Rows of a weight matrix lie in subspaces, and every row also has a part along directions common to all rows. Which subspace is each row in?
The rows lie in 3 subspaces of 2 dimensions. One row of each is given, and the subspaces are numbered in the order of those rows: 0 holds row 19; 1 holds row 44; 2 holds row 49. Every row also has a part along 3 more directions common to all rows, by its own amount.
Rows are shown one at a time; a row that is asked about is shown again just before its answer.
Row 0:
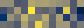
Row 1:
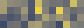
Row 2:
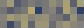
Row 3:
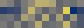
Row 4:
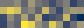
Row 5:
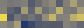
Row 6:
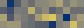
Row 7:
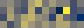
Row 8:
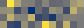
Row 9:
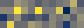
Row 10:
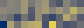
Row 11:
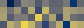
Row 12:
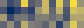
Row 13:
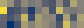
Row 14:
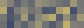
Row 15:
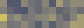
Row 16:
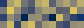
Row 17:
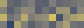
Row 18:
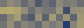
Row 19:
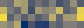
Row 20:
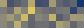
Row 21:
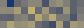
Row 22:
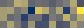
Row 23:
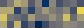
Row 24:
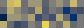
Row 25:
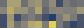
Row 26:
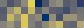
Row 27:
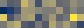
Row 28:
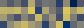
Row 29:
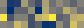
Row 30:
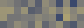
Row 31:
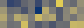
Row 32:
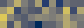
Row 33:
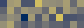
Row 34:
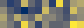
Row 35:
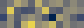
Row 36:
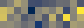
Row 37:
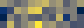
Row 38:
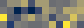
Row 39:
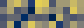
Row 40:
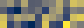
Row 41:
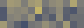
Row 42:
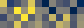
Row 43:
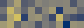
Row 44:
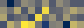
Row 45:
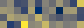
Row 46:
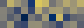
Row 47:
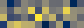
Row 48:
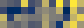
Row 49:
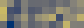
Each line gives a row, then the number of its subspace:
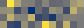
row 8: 1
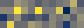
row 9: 0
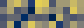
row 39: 2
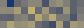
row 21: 1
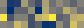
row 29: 1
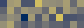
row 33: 2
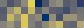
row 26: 2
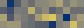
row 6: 1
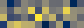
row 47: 1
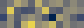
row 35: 0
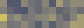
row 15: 1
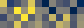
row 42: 2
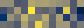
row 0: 0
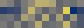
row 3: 0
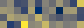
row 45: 0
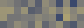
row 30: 1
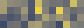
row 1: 2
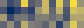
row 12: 1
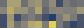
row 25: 1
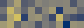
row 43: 2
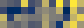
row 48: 1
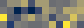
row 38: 0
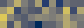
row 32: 0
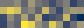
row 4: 1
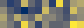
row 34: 1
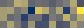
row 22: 0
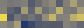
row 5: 0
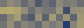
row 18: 0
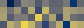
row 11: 1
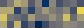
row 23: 0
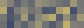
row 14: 2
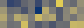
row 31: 1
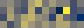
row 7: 0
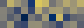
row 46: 2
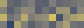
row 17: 2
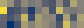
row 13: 2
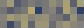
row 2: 0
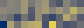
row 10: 1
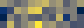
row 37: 0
